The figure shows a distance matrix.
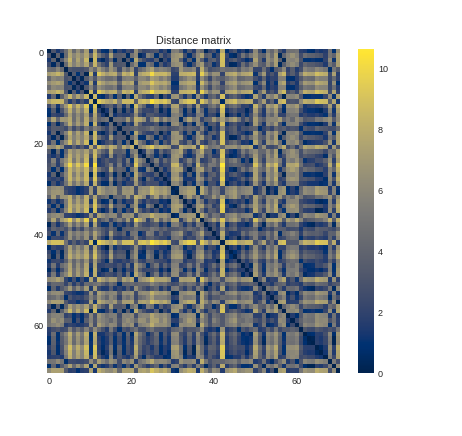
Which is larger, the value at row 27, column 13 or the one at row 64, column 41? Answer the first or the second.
the second
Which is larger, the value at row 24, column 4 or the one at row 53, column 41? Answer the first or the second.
the first
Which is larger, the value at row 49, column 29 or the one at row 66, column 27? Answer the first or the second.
the first
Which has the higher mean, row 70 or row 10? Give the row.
70
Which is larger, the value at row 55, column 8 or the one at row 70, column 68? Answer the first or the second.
the second
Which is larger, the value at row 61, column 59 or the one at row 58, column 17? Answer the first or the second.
the first
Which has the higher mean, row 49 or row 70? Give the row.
70
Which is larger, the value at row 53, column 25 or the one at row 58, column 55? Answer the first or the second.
the first
